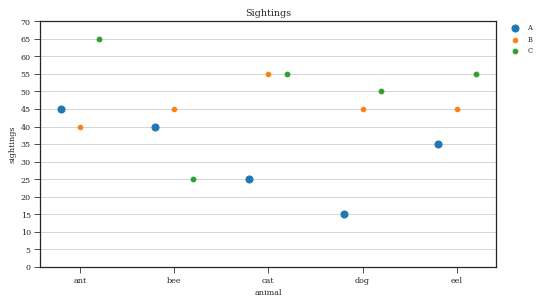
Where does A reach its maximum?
ant
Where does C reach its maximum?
ant
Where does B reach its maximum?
cat
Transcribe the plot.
Title: Sightings
x-axis: animal, ticks ant bee cat dog eel
y-axis: sightings, ticks 0 5 10 15 20 25 30 35 40 45 50 55 60 65 70
Legend: A, B, C
Values:
A: 45 40 25 15 35
B: 40 45 55 45 45
C: 65 25 55 50 55
